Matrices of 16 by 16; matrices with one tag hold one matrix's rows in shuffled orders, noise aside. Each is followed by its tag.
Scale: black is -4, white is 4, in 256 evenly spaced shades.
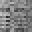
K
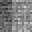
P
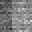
P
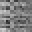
K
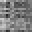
K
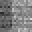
P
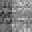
P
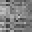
K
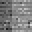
P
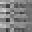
K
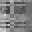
K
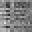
K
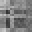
K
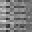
K
